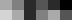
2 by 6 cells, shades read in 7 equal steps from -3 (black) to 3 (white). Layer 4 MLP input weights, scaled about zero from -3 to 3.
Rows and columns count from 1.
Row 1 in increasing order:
-3 -2 -2 -1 0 1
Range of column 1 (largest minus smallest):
1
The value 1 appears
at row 1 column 1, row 2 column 2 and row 2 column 5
